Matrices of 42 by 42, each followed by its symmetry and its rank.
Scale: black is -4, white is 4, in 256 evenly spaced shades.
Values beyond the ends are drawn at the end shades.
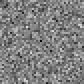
symmetric, full rank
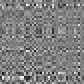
neither, rank three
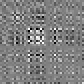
symmetric, rank three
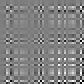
symmetric, rank one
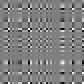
symmetric, rank one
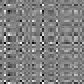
neither, rank two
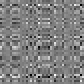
neither, rank two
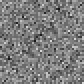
symmetric, full rank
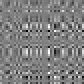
neither, rank two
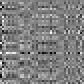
neither, rank three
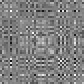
symmetric, rank three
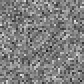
symmetric, full rank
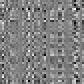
neither, rank three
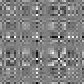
symmetric, rank three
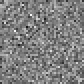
symmetric, full rank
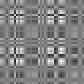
symmetric, rank one
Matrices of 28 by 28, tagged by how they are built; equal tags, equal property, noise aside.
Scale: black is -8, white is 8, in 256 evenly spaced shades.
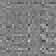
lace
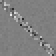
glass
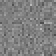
lace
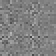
lace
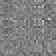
lace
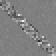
glass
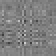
lace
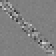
glass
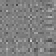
lace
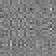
lace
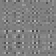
lace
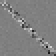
glass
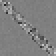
glass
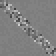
glass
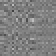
lace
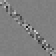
glass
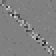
glass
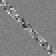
glass
